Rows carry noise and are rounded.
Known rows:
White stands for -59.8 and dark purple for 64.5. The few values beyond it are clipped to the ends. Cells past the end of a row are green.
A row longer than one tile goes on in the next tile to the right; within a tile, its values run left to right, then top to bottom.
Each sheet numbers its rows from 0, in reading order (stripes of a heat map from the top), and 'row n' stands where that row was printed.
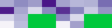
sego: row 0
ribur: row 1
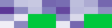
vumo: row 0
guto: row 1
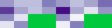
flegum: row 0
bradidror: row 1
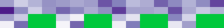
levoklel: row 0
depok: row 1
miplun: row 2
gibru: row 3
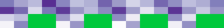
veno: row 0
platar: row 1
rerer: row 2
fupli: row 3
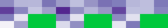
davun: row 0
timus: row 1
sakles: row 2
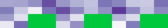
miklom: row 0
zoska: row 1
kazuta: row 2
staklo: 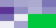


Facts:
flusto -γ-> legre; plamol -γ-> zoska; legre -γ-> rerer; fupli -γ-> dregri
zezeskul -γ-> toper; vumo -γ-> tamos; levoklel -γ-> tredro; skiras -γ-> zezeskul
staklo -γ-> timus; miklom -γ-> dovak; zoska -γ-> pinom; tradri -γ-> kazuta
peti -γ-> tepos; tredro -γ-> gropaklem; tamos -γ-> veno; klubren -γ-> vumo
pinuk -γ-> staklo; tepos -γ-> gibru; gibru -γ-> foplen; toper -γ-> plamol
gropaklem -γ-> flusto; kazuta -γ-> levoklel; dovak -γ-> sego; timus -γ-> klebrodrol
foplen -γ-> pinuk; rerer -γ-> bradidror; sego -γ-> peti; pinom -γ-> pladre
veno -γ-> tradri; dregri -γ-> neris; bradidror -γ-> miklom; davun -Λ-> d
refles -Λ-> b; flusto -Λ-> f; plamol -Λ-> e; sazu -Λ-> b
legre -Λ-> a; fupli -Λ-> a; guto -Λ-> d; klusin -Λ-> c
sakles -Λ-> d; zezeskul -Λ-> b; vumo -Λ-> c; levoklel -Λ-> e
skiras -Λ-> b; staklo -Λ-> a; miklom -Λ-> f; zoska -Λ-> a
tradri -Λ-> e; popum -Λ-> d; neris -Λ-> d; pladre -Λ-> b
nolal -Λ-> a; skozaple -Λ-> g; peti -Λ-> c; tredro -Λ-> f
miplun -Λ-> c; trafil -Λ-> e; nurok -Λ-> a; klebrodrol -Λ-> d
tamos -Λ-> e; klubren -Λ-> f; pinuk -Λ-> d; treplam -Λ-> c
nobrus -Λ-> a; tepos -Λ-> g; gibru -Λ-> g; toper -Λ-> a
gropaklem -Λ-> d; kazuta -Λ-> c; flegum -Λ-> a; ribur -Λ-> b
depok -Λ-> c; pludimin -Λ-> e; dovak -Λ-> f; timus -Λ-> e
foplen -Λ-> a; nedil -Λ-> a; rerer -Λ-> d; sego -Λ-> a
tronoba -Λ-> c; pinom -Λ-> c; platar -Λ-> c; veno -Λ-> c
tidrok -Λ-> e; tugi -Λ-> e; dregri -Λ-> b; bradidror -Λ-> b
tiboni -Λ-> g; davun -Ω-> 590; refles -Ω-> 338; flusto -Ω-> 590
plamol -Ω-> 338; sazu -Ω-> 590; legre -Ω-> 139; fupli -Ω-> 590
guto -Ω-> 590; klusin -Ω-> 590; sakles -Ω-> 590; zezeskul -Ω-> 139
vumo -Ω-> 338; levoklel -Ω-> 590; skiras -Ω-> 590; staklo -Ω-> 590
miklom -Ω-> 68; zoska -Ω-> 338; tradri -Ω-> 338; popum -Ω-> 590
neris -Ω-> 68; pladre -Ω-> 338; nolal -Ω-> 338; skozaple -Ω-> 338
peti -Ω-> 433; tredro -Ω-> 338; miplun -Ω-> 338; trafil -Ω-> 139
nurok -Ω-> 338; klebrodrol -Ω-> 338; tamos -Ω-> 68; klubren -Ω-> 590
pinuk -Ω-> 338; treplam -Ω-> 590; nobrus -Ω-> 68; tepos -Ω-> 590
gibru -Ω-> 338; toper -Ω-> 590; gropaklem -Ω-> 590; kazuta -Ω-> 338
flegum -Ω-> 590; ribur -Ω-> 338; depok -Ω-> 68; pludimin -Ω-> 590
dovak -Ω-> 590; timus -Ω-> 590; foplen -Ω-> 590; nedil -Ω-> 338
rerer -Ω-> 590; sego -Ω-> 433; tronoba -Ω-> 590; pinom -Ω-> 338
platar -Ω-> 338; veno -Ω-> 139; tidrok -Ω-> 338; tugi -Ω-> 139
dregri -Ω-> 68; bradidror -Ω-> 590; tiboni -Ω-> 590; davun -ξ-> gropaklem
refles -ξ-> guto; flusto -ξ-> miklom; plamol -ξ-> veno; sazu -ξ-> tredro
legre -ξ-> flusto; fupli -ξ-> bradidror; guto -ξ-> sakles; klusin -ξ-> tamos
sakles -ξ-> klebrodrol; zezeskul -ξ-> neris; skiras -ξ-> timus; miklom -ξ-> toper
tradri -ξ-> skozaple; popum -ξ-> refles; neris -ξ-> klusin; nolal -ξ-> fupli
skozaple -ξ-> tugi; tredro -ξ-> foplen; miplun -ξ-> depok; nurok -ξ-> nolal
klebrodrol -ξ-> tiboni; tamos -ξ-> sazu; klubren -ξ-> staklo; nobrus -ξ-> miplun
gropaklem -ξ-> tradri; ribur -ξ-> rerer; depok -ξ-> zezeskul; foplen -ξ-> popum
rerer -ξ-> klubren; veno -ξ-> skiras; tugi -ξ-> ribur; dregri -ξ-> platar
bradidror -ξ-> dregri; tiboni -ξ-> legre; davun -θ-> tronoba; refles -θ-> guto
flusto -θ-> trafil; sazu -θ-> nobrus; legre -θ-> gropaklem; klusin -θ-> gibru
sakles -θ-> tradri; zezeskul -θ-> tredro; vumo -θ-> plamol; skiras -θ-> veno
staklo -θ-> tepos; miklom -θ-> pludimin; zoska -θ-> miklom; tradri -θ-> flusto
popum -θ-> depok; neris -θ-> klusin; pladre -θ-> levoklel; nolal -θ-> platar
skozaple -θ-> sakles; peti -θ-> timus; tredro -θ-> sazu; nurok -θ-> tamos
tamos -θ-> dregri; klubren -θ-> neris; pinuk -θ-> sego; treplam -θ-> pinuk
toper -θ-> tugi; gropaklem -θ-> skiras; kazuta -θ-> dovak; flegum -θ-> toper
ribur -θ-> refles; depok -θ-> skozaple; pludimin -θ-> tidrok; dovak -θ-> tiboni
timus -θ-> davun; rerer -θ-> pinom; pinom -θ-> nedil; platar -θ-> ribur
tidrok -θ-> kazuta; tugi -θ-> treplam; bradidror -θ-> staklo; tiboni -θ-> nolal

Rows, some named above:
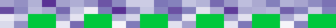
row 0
zezeskul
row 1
miklom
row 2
kazuta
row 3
klubren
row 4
sazu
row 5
dregri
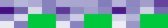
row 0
tradri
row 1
plamol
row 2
trafil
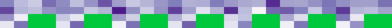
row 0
popum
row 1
neris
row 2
levoklel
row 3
tredro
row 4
legre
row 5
dregri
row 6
tepos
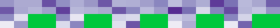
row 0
pinuk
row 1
foplen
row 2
tamos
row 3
tugi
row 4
guto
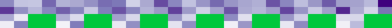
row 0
vumo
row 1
dregri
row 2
pinom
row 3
nedil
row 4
pinuk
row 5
nedil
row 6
peti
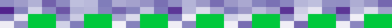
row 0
skozaple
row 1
toper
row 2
dregri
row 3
dovak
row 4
nobrus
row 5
flusto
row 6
dovak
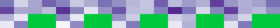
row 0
klusin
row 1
gropaklem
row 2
klebrodrol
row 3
tugi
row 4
refles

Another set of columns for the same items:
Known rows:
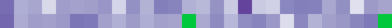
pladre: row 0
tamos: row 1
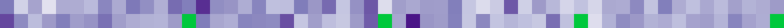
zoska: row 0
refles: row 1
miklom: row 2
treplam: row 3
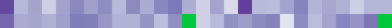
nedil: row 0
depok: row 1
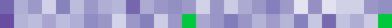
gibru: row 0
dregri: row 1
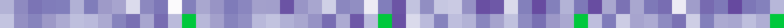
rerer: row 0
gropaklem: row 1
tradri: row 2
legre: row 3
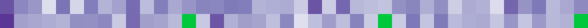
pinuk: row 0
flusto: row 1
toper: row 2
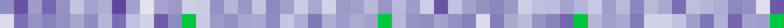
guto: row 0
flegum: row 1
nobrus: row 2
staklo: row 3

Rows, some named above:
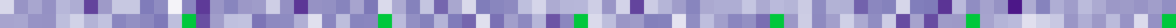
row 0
klubren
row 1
tredro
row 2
neris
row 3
depok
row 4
tugi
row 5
sego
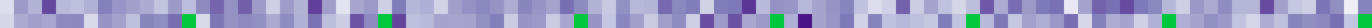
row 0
klusin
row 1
guto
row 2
plamol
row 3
tugi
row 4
miklom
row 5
legre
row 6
klubren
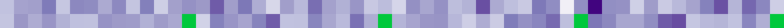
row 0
levoklel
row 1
popum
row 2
klubren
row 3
klebrodrol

